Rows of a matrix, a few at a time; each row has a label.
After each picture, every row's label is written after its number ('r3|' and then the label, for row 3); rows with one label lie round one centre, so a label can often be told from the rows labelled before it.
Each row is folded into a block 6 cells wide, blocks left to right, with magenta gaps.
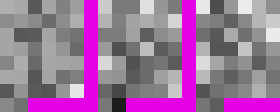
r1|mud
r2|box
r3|box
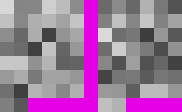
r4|box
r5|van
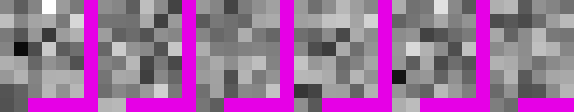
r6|box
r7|van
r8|mud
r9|box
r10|van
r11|mud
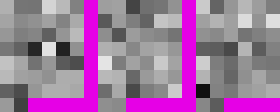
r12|box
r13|mud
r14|box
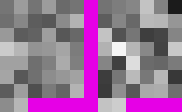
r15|mud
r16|van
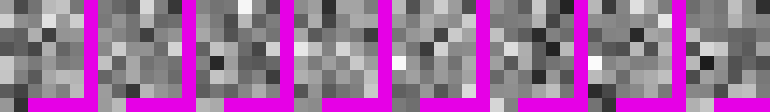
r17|box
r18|van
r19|van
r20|mud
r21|box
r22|van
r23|box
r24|van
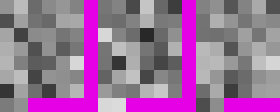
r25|mud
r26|van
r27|mud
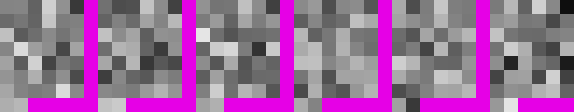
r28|van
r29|van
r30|van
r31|mud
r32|box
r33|van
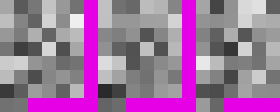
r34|box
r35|box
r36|box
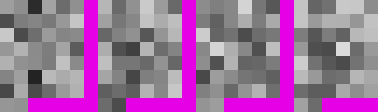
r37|mud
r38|box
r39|van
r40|box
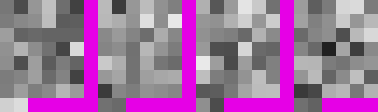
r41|van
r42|box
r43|box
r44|box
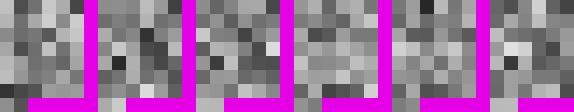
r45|box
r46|van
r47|van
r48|mud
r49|mud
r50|van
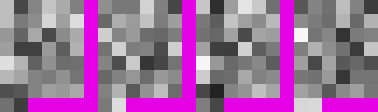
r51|box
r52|van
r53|box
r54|van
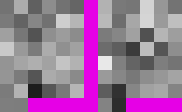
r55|mud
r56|box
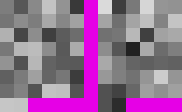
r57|van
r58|box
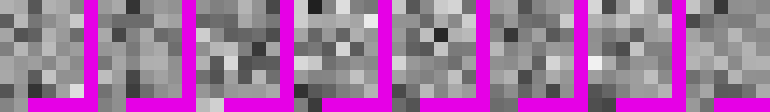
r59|mud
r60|mud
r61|van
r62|box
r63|box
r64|mud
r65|box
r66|mud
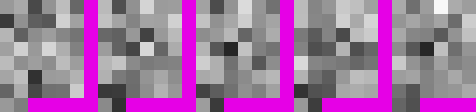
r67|mud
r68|box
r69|box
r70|box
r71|box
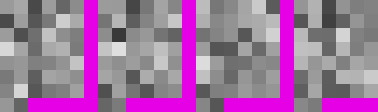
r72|mud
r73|mud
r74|box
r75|mud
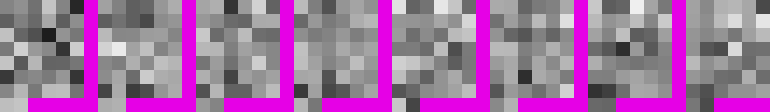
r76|van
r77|mud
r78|mud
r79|mud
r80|box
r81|mud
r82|box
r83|box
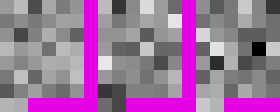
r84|mud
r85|box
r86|van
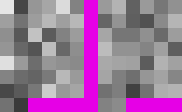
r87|box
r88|mud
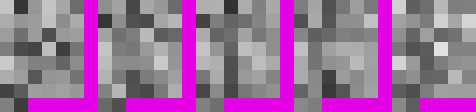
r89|box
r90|mud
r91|mud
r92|mud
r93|box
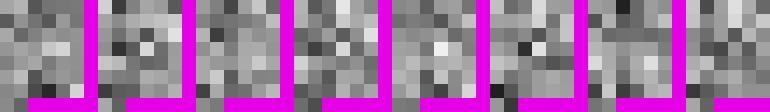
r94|mud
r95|box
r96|mud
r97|box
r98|mud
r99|box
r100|mud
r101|box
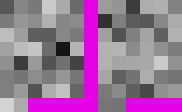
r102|van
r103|mud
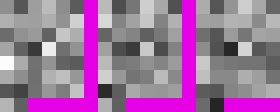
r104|box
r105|box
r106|box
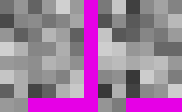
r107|mud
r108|mud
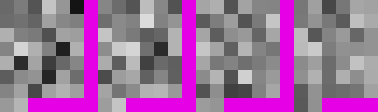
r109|van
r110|van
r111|mud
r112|mud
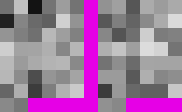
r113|mud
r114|mud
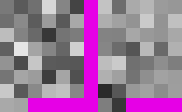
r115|van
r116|box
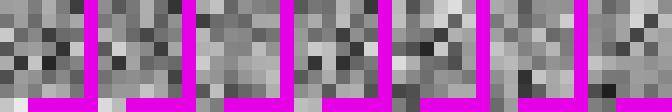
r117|van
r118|van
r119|mud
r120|van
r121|box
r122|mud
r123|box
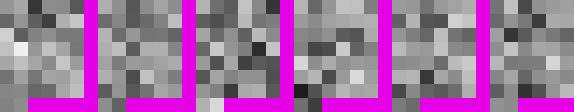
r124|mud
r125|mud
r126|van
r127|box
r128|mud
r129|mud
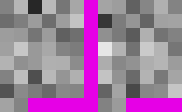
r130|mud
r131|mud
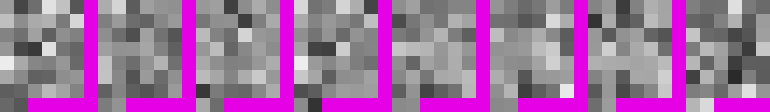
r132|box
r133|mud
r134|mud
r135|box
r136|mud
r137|mud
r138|mud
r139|van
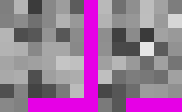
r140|mud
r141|box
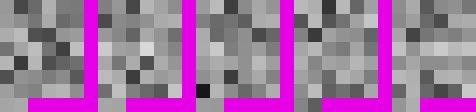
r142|van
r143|mud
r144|mud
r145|mud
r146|mud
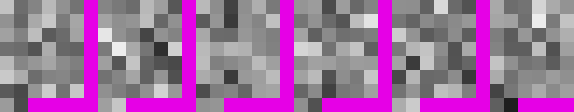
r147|box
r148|van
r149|mud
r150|mud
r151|van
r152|box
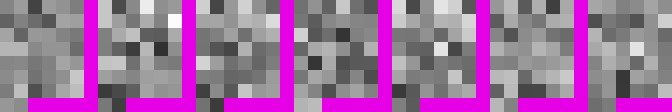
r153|mud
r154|box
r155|box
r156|van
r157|box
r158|mud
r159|mud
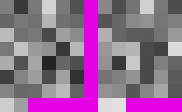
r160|van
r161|van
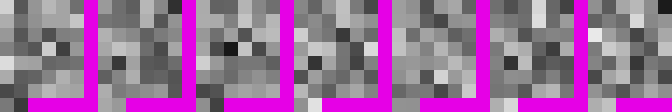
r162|box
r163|van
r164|box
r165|van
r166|mud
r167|van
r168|van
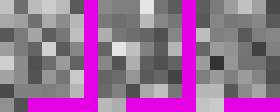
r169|box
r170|van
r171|van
